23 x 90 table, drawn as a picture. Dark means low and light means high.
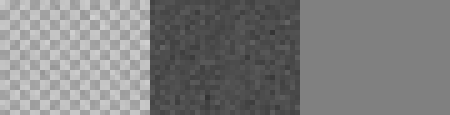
The table splits into one row of 3 panels. Panel 1,1: high, checkered. Panel 1,2: low, fine-grained, faint in contrast. Panel 1,3: middling, flat.
